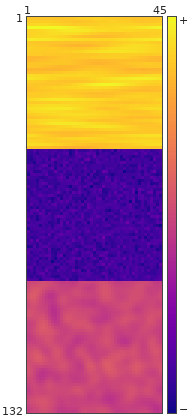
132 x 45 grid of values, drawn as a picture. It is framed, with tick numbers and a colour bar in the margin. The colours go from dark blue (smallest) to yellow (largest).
The table splits into 3 rows of 1 panel. Panel 1,1: very high, streaked across, faint in contrast. Panel 2,1: very low, fine-grained, faint in contrast. Panel 3,1: middling, blotchy, faint in contrast.
